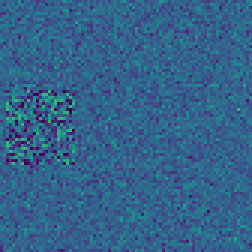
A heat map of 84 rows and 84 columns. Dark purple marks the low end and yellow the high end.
An odd patch, rougher than its surroundings, sits in the middle left. Values change most from cell to cell in the middle left. No row or column stands out. There is no overall slope. Neither half mirrors the other.
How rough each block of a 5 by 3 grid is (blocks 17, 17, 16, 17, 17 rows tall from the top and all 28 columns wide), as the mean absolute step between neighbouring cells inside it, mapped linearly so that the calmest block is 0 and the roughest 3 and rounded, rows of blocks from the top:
0 0 0 / 1 0 0 / 3 0 0 / 1 0 0 / 0 0 0
